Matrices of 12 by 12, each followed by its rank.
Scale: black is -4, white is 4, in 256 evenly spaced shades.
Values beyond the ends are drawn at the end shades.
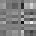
one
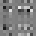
two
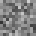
full rank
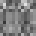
two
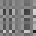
one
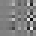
one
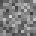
full rank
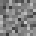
full rank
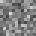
full rank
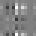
one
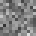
full rank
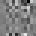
two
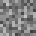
full rank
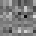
two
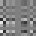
one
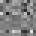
two
